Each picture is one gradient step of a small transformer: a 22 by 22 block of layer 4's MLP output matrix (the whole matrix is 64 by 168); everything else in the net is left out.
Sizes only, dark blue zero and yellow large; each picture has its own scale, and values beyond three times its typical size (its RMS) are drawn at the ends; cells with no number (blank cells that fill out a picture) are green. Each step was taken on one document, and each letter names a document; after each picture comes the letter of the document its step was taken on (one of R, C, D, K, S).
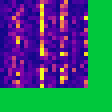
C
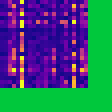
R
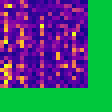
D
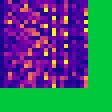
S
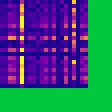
R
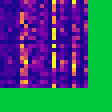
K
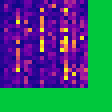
C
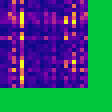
R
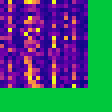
S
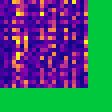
K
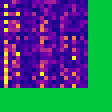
C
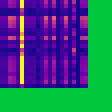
R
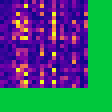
K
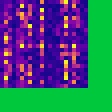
D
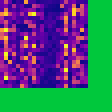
D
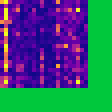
D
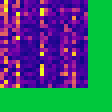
C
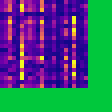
R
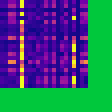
R
